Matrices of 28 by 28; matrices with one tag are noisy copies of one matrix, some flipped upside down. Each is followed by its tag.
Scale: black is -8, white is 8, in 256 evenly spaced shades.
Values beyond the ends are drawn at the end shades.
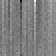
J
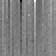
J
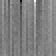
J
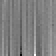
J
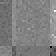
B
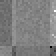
B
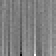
J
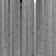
J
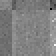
B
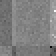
B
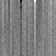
J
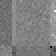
B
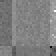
B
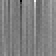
J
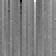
J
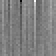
J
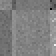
B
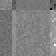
B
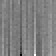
J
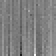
J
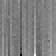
J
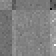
B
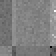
B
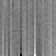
J
